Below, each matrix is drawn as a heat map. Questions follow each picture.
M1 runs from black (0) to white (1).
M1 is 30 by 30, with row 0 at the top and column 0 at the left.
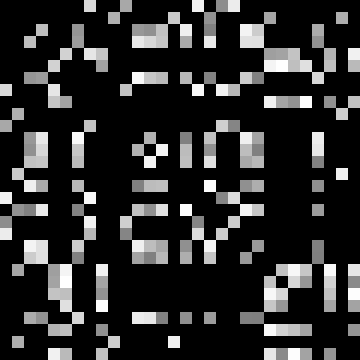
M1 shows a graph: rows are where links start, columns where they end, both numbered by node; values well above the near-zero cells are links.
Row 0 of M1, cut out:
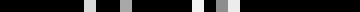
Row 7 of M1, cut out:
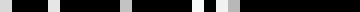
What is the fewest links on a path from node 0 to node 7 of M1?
1
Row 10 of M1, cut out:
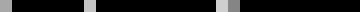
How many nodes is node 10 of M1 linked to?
4
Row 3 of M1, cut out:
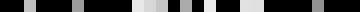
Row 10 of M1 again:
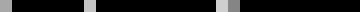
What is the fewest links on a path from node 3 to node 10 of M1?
6
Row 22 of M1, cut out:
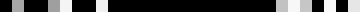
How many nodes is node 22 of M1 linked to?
9
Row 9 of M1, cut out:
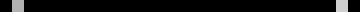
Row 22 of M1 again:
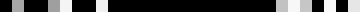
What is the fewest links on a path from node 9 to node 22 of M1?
2
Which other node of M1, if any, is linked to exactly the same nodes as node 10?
node 16
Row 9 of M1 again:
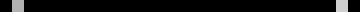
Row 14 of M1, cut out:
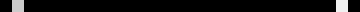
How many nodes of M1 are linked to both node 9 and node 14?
2
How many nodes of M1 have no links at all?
0
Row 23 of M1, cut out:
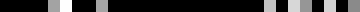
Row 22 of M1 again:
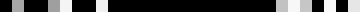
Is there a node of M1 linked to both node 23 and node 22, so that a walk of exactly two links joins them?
yes
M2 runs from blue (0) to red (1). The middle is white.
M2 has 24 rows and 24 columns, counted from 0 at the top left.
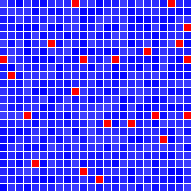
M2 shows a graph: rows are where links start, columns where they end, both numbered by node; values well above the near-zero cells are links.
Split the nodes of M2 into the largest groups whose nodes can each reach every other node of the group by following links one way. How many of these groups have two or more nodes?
0
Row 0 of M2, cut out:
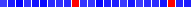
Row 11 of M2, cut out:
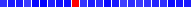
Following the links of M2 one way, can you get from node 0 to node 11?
no
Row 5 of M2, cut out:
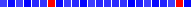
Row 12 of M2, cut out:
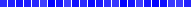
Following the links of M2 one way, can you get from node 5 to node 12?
yes
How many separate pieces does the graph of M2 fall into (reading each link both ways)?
6
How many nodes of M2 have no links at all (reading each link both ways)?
2
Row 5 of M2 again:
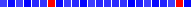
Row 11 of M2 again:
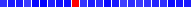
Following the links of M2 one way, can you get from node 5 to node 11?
no
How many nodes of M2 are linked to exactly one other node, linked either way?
9
